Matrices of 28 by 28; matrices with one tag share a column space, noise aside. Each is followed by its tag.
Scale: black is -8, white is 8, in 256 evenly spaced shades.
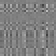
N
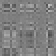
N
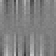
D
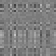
N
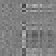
N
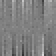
D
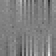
D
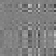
N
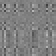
N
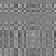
N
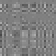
N
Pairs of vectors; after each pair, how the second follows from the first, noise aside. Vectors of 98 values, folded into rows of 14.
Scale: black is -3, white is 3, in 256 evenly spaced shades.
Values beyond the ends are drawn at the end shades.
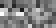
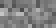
shrunk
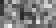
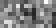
reversed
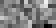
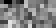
reversed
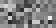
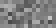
shrunk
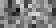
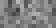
shrunk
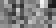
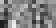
reversed
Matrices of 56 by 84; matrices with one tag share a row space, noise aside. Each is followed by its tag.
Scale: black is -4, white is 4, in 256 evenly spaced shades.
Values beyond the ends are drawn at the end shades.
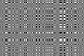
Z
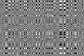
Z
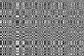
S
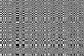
S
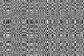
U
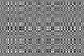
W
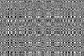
W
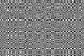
W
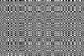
W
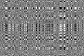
Z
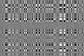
Z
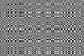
W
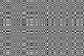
U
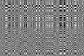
Z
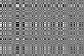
S
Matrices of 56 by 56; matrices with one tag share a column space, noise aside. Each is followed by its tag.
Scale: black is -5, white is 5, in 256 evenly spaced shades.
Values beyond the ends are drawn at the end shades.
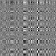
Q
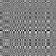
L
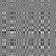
L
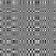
Q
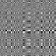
L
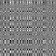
Q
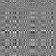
L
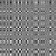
Q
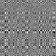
L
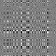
L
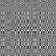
L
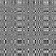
Q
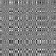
Q
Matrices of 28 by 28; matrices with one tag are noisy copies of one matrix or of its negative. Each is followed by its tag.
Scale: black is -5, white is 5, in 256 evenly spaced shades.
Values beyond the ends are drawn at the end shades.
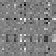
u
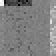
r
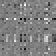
u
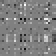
u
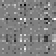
u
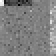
r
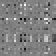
u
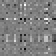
u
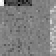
r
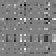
u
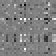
u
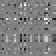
u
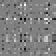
u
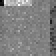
r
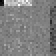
r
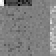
r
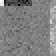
r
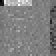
r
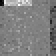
r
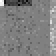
r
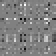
u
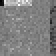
r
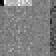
r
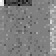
r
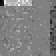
r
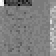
r
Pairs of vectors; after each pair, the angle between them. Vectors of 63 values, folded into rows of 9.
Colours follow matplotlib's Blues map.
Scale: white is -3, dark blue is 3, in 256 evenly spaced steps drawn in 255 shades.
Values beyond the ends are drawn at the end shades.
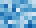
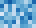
partly opposed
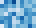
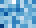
nearly opposite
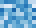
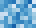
orthogonal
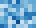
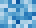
nearly parallel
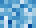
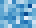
orthogonal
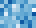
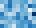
partly aligned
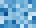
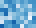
nearly parallel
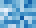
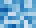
nearly opposite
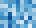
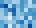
nearly opposite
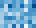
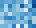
nearly parallel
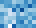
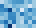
nearly opposite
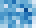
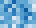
partly aligned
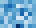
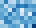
partly opposed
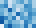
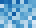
partly opposed
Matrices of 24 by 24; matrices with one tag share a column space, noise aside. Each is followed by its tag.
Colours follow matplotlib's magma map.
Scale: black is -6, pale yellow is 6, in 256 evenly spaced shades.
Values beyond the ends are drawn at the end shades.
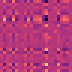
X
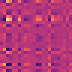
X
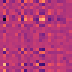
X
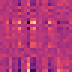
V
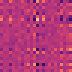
X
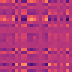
X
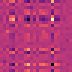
X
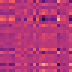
X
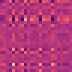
X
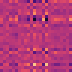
X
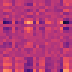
V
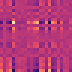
V
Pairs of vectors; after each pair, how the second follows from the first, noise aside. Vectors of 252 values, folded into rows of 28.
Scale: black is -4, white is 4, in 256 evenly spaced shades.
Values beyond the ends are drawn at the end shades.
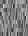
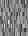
shuffled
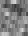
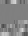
partly zeroed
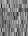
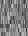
reversed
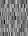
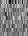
shuffled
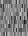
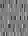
partly zeroed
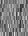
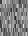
shuffled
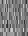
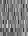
negated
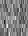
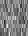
copied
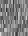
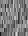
negated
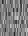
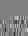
partly zeroed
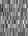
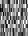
scaled up
